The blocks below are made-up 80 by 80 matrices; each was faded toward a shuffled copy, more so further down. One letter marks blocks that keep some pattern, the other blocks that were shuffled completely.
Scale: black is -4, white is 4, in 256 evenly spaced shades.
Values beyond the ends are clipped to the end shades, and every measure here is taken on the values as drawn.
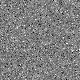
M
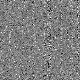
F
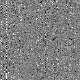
F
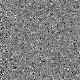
F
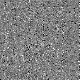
F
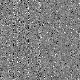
F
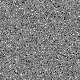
M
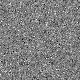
M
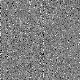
F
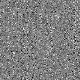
F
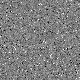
M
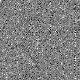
F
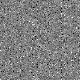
F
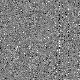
F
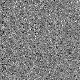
F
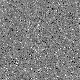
M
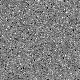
M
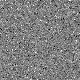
M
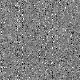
F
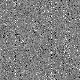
F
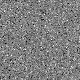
M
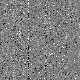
F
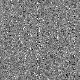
F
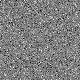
M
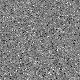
M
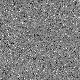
M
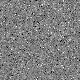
M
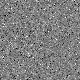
M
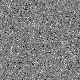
M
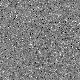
M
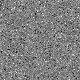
M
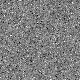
M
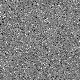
M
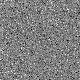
M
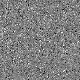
F
